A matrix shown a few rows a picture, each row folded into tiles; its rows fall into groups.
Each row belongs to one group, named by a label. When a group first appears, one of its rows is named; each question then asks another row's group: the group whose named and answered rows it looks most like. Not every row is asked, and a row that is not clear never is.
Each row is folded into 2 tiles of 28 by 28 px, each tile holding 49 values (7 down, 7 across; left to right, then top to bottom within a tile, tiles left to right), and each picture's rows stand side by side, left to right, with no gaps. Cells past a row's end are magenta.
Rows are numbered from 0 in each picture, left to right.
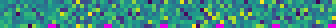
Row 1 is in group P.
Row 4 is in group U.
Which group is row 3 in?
P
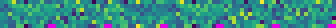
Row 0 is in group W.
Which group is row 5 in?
U
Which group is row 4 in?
U
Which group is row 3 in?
W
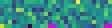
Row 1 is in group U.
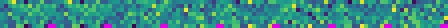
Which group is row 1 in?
W
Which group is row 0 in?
W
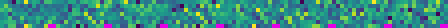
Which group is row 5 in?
U
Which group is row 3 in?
P
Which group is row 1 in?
P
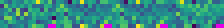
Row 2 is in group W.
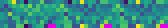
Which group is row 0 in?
W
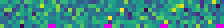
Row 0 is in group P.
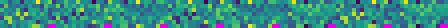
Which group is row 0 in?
U
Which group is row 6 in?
U
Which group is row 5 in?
W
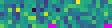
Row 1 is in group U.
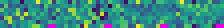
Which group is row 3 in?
W
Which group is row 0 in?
U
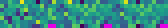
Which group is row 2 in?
W
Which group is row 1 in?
W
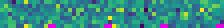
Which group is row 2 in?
P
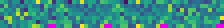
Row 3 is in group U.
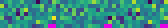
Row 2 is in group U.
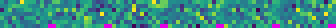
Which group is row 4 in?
P
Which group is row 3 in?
P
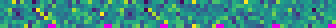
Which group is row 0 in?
P
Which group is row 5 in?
P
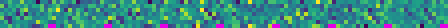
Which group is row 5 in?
U
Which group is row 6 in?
P
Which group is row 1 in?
U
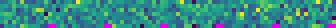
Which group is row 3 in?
W
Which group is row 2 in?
P
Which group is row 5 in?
U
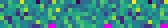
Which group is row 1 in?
U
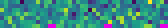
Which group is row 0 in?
U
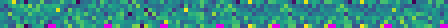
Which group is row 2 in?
P
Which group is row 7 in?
U
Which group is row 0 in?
W
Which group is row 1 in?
U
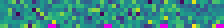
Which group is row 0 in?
P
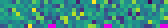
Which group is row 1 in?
U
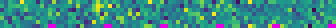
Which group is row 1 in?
P
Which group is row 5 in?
P
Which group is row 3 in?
P
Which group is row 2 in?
U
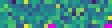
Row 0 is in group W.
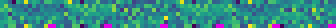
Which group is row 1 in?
W
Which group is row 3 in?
W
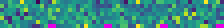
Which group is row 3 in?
U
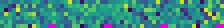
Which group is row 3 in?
P
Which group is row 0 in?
P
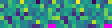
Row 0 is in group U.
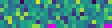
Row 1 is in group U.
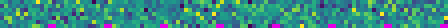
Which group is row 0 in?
U
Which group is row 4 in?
W
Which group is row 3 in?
P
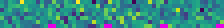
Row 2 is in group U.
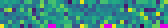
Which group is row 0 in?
P
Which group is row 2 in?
P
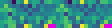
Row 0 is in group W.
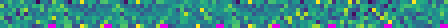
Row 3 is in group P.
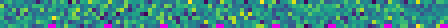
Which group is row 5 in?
W
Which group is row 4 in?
U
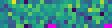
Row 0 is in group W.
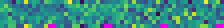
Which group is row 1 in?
W
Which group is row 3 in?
U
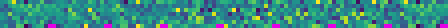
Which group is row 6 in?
U
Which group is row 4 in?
P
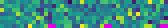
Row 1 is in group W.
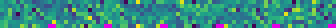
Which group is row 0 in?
P
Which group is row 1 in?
P
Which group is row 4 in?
P
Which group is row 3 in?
W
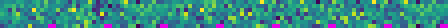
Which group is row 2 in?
W
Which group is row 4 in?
U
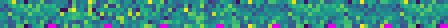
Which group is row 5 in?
W
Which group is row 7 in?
W
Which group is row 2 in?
U
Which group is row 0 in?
W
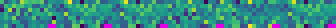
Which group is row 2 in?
W
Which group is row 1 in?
W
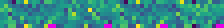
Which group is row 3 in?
W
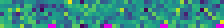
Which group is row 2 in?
P
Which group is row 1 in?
W
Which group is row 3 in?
P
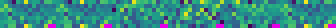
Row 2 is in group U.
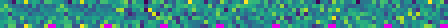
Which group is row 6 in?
U
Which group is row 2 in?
P
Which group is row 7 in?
U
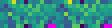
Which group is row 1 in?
W
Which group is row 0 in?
W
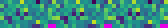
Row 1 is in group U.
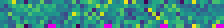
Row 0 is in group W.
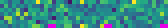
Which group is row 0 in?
U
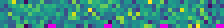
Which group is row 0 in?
W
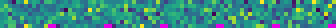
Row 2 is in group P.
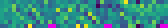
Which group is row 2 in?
W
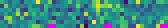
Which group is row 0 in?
U
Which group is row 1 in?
P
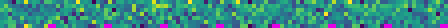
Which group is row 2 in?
P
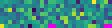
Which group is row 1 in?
U
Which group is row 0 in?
P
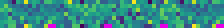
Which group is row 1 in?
W
